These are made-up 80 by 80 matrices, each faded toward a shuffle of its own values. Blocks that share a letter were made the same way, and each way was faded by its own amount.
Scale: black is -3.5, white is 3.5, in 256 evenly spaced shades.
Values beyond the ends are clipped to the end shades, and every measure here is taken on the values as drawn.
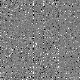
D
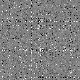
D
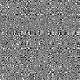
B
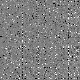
D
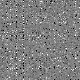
D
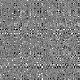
B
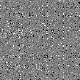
D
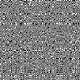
B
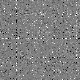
D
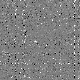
D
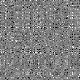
B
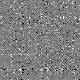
D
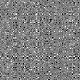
B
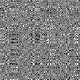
B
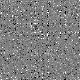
D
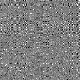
B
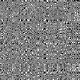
B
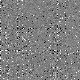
D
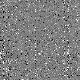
D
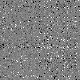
D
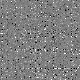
D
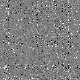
D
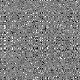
B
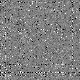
D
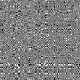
B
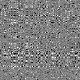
B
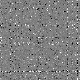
D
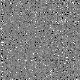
D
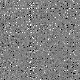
D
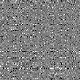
B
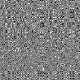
B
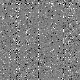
D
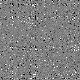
D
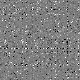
D
